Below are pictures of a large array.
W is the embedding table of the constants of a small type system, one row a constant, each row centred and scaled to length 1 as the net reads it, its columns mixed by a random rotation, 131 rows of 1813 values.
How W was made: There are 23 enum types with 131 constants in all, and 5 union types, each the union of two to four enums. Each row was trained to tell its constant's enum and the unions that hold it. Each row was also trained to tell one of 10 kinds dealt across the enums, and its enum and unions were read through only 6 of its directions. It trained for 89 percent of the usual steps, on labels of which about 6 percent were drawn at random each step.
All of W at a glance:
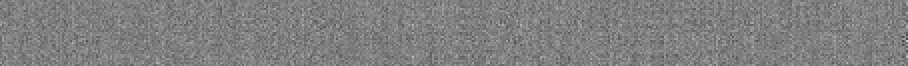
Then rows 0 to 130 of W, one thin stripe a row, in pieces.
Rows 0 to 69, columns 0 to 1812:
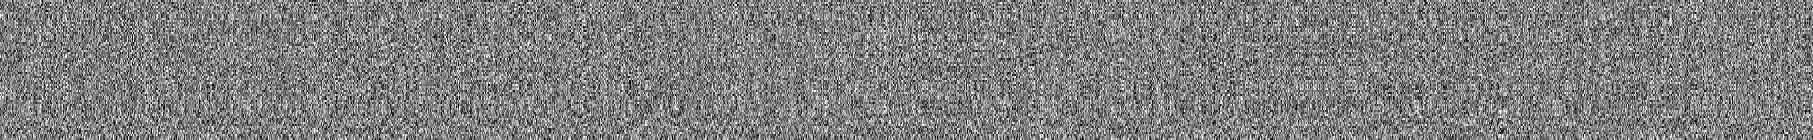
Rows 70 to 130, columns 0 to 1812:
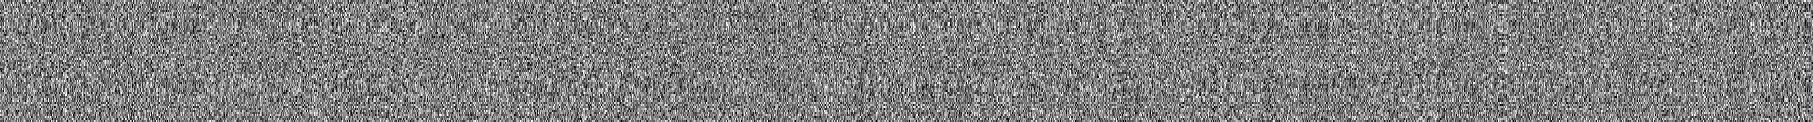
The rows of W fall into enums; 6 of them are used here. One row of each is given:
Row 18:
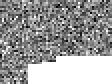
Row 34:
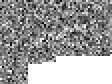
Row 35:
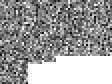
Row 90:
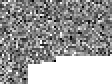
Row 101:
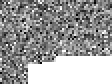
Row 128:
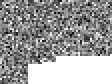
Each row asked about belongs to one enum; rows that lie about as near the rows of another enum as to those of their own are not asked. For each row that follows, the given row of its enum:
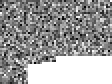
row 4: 90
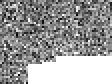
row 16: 128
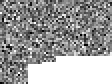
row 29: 128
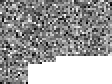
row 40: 128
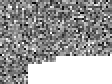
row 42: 35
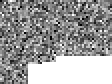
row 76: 101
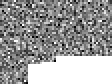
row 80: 90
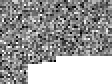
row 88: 18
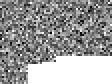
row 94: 34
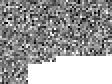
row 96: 128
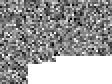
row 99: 90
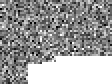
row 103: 34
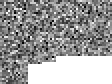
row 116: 34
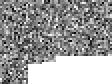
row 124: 34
